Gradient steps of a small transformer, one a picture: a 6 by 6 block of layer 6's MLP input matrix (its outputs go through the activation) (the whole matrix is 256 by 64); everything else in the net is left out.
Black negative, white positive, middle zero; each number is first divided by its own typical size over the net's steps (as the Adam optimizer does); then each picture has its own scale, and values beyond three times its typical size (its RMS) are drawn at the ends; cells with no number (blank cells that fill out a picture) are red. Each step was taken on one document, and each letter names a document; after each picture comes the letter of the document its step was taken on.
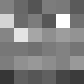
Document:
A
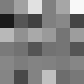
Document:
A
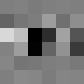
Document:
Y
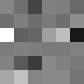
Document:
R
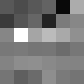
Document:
A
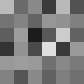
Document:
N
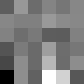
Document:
N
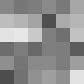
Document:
A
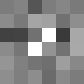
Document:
Y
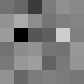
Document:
R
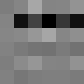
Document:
A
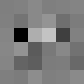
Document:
Y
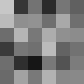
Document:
N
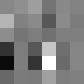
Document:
N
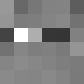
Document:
R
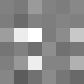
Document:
Y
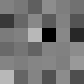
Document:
A
